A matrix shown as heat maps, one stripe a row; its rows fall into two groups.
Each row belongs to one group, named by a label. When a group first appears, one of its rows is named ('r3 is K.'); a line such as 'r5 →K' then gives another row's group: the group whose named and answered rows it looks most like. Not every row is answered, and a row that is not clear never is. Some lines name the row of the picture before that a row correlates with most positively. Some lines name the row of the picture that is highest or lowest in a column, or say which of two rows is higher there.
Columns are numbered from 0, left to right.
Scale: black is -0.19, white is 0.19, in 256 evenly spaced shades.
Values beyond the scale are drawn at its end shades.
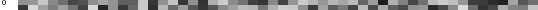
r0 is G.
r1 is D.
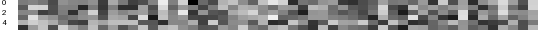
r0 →D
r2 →D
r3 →D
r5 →D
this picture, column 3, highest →4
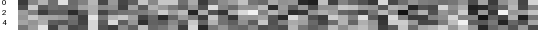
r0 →D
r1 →G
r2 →D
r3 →G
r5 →G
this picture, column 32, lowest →2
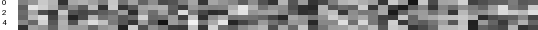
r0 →G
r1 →D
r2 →D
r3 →G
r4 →G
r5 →G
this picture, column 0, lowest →5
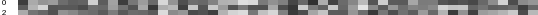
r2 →D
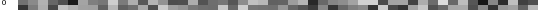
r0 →G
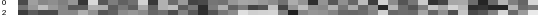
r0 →D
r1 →G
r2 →D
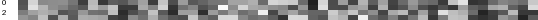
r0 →D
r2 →G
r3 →G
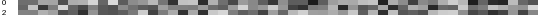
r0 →G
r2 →G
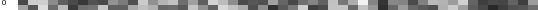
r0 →G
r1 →G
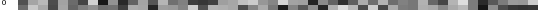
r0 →D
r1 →G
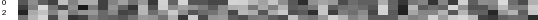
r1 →D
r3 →G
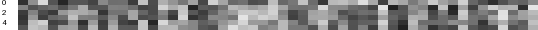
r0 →G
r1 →D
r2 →D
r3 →D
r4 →D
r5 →D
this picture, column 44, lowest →4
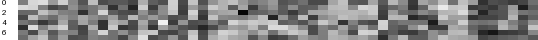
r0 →G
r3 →G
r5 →D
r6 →G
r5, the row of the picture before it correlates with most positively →5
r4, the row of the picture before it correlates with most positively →2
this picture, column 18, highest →1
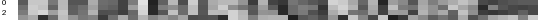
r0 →G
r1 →G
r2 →G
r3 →D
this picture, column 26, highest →3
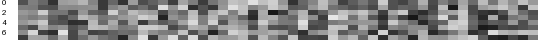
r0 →D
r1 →D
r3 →G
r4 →G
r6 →D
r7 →G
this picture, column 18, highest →5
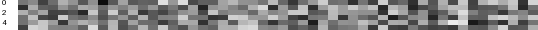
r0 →D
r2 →G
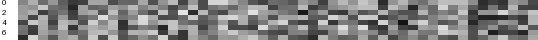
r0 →G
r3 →G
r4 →D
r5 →G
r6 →G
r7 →D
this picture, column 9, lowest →0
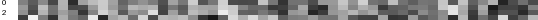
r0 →G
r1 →G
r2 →G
